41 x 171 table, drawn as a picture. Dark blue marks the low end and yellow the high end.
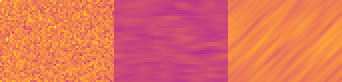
It is made of 1 by 3 panels. Panel 1,1: high, fine-grained. Panel 1,2: middling, streaked across, faint in contrast. Panel 1,3: high, slanting up to the right, faint in contrast.
